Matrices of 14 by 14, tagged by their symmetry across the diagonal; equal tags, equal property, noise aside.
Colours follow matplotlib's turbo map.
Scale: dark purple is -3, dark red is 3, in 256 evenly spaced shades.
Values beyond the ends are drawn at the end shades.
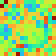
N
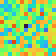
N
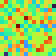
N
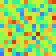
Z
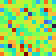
Z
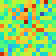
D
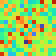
N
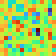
D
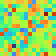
Z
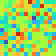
Z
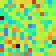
D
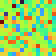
Z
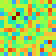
N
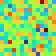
D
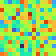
Z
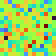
D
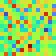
Z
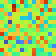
D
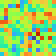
Z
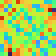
N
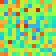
D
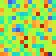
D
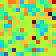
D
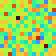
N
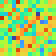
N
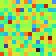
Z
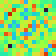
N
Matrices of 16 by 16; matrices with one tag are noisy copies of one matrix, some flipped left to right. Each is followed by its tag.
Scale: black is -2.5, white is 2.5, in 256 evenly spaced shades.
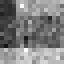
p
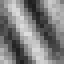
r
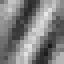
r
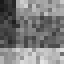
p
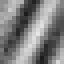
r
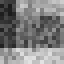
p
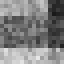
p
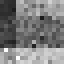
p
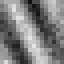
r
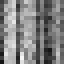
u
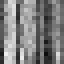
u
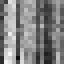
u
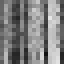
u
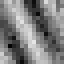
r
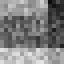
p
